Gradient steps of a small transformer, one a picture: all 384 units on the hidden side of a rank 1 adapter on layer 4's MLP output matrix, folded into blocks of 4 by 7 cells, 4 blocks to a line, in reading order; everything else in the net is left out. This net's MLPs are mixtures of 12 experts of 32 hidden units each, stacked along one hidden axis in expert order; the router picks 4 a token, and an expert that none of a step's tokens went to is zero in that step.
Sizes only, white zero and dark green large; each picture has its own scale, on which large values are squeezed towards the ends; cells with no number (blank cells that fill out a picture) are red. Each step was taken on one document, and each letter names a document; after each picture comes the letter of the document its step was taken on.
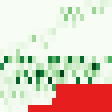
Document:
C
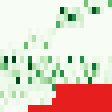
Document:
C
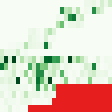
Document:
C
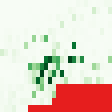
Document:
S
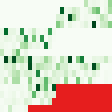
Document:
C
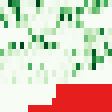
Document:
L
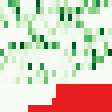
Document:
L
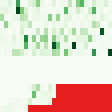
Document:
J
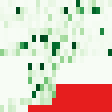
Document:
S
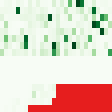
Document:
J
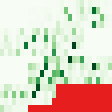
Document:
S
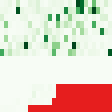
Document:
J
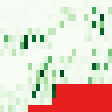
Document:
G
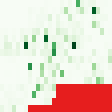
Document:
S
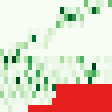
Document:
C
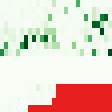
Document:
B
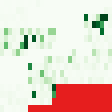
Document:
G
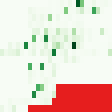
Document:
S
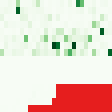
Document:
J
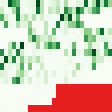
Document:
L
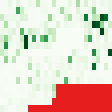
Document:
G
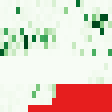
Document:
B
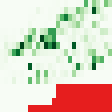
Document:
L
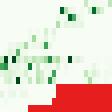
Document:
C
